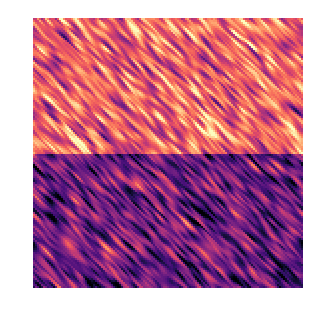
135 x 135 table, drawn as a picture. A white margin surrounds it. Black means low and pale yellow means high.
Seam: horizontal, 50% of the way down, the top part higher. Grain: diagonal, down to the right. Average level on the scale: 50%.
